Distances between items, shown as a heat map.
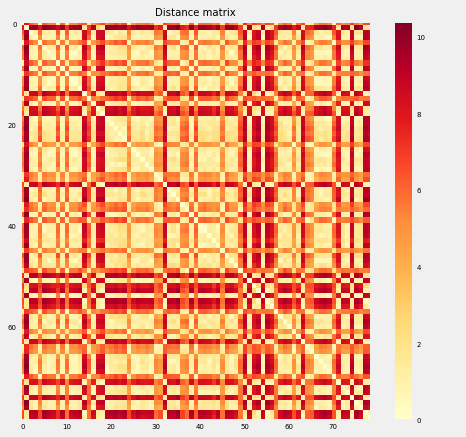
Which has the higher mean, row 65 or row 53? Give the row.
53
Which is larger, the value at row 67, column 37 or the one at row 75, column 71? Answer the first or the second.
the second
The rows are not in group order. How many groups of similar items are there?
3
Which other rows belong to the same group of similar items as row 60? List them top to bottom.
2, 3, 5, 6, 7, 9, 11, 12, 13, 16, 19, 20, 21, 22, 23, 25, 26, 27, 28, 29, 33, 34, 35, 38, 40, 41, 42, 43, 44, 46, 47, 48, 51, 54, 58, 59, 62, 66, 67, 68, 69, 72, 73, 75, 76
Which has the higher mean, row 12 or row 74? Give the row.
74
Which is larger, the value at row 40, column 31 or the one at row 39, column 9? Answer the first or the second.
the second
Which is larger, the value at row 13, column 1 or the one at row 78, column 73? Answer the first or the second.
the first
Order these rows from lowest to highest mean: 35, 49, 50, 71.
35, 49, 71, 50
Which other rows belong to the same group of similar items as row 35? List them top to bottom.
2, 3, 5, 6, 7, 9, 11, 12, 13, 16, 19, 20, 21, 22, 23, 25, 26, 27, 28, 29, 33, 34, 38, 40, 41, 42, 43, 44, 46, 47, 48, 51, 54, 58, 59, 60, 62, 66, 67, 68, 69, 72, 73, 75, 76
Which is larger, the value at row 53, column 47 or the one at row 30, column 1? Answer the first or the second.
the first
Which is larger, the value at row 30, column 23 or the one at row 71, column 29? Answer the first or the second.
the second
